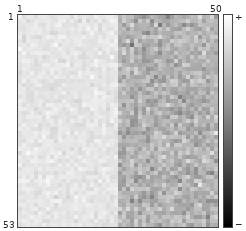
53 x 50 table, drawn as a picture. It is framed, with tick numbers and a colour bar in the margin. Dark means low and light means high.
It is made of 1 by 2 panels. Panel 1,1: very high, fine-grained, faint in contrast. Panel 1,2: high, fine-grained.
